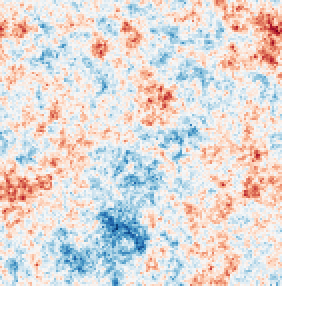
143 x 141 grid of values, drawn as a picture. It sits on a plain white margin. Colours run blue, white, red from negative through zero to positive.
Odd rows or columns: none. Mirror symmetry: none. Grain: blotchy. Histogram: bell-shaped. Stripes: none. Ninth with the lowest average: bottom middle.
